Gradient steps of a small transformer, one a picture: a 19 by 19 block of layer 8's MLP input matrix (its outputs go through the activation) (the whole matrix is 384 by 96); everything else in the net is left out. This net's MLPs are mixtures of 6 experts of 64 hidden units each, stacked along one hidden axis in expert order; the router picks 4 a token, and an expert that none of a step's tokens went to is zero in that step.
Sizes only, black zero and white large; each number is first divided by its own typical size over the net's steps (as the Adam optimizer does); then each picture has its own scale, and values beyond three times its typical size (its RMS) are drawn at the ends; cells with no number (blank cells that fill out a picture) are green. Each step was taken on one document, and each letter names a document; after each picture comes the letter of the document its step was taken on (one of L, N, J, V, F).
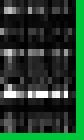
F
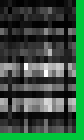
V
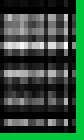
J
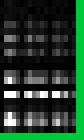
F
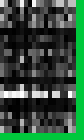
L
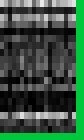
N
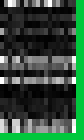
N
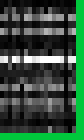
V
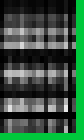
J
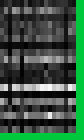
V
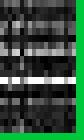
N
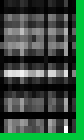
J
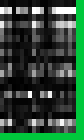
L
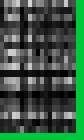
N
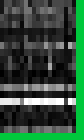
V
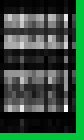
J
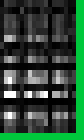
F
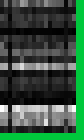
N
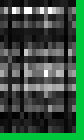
V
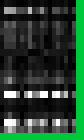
F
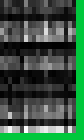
V
